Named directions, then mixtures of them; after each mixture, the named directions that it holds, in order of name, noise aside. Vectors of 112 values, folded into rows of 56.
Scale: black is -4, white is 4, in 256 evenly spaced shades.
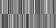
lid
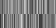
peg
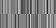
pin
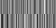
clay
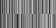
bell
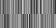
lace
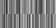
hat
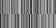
bell, lace, pin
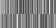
bell, pin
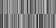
clay, peg, pin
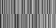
bell, clay, pin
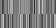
lace, lid, peg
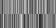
peg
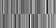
hat, pin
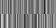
clay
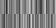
hat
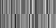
bell, hat, pin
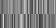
peg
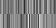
lace, peg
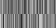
peg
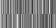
bell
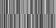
hat, peg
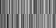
bell, clay, lace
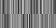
lace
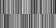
lace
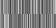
lace
